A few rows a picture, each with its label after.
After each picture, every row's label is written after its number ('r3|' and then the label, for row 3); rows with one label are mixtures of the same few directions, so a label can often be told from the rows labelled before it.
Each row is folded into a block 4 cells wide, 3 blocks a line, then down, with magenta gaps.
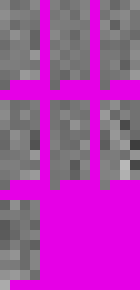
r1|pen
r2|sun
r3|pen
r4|pen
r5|pen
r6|pen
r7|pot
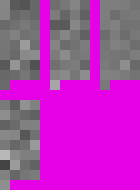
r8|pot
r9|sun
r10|pen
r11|sun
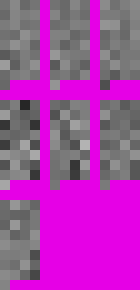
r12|sun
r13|sun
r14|sun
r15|pot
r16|pen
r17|pot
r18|pen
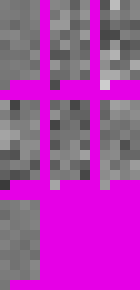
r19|pen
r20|sun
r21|pot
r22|pot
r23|pot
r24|pot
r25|pot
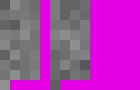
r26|sun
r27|pot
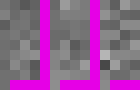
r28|pot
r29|pot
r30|sun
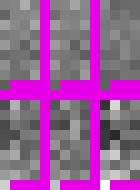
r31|pot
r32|pot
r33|pot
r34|pot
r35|sun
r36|pot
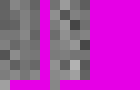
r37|sun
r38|pen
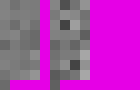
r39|pen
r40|pen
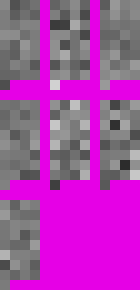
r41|pot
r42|sun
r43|pot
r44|pen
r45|pot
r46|pen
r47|sun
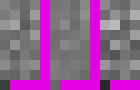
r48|sun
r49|sun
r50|sun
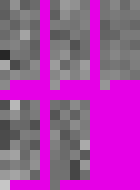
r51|sun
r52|pot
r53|pot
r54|pot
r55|pen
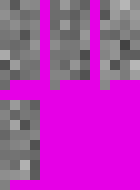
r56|sun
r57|pen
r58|pot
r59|pen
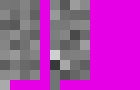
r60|sun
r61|sun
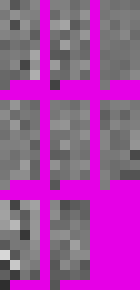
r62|pen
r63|sun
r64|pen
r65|pen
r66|sun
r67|pen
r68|sun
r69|pot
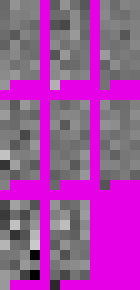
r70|pot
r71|sun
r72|sun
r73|sun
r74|pen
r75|sun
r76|pen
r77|sun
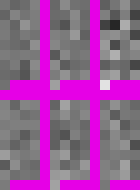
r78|pen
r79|sun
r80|sun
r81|sun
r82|pot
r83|pen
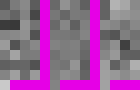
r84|sun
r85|pen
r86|pot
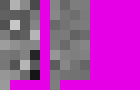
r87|pen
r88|sun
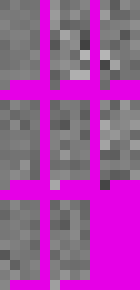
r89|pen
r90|pen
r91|sun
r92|pen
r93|sun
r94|pot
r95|sun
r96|sun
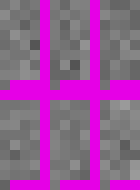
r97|pen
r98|pen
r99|pot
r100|sun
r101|pen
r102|pot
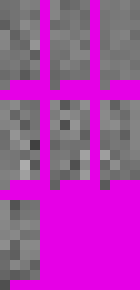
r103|pen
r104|pot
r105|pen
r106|pen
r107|pen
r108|sun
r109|pot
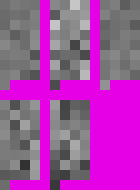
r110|pen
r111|pot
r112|pot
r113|pen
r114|pot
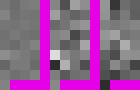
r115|sun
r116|sun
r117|pot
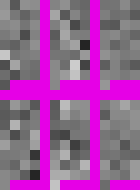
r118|sun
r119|pen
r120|sun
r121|pen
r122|pot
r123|pot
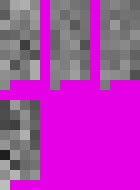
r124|pot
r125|pen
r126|pen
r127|sun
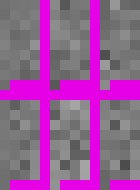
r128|pen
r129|pot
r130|sun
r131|pen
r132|pot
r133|pen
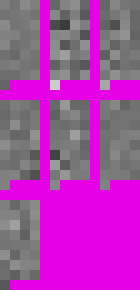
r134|pot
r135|sun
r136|sun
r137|pen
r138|sun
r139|pot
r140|sun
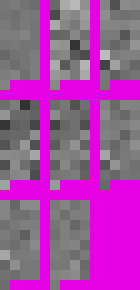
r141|sun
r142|pot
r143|sun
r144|pot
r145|pot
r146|sun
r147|sun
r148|pen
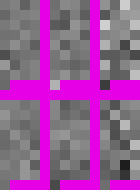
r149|sun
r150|sun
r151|pot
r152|pen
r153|pot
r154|pen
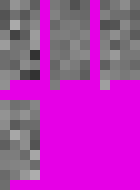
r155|pen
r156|pot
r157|sun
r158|pen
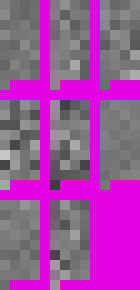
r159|pot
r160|pen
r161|pen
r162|sun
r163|pot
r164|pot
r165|pot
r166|sun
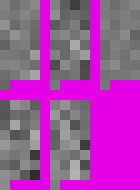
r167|pen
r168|pot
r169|pen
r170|pen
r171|pen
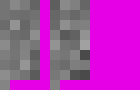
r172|pen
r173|pen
